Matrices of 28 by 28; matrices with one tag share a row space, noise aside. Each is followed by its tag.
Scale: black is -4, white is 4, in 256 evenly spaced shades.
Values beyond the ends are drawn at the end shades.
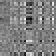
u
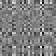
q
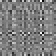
q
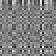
q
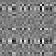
q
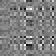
u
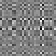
q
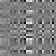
u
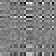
u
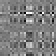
u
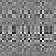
q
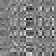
u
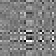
u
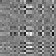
u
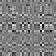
q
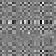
q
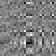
u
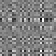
q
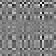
q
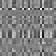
q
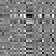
u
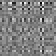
q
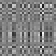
q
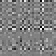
q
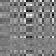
u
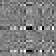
u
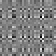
q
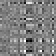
u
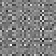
q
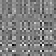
q
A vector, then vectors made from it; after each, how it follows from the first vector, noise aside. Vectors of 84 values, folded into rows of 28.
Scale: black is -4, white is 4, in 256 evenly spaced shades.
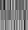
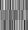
sign-scrambled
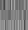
shrunk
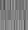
shrunk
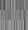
shrunk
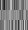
sign-scrambled
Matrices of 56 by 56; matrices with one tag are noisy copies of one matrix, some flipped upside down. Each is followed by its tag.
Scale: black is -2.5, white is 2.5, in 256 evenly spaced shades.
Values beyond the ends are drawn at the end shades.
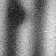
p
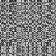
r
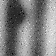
p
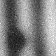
p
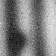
p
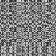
r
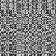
r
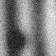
p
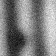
p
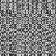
r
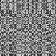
r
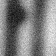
p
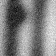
p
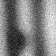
p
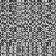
r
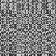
r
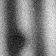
p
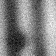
p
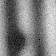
p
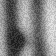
p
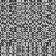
r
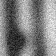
p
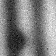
p
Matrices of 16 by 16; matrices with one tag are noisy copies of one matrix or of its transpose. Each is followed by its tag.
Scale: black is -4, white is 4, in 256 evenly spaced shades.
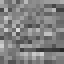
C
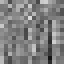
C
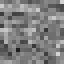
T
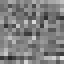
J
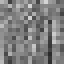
C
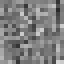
J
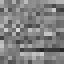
C
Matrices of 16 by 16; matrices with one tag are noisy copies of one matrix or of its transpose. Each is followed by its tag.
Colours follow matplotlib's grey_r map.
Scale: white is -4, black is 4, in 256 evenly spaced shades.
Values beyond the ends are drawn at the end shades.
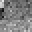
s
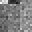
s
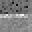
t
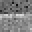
t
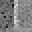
t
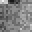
s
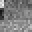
s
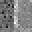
t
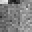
s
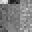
s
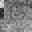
s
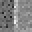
t
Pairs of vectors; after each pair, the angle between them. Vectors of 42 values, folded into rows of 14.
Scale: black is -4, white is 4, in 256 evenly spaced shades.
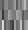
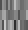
partly opposed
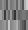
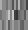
orthogonal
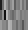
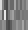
nearly opposite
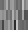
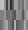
partly opposed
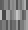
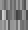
nearly opposite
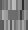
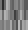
orthogonal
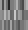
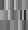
orthogonal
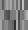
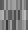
partly aligned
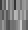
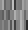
partly aligned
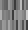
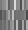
nearly opposite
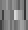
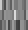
partly aligned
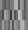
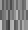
orthogonal
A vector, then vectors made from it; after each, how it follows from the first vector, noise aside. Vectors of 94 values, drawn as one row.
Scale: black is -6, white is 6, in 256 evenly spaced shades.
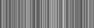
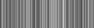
copied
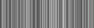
copied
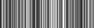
scaled up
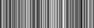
scaled up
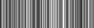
scaled up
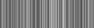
copied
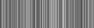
copied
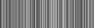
copied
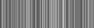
copied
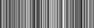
scaled up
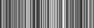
scaled up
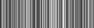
scaled up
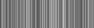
copied
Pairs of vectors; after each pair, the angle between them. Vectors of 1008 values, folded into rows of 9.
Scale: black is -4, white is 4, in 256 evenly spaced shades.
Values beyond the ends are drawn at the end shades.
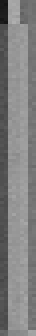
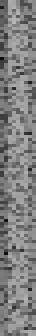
partly aligned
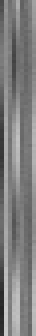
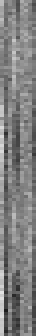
nearly opposite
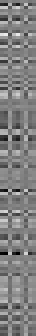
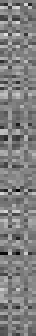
nearly parallel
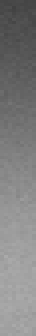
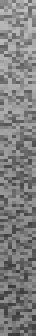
partly opposed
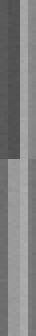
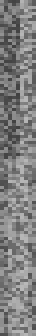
partly aligned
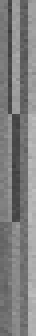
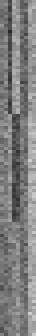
nearly parallel
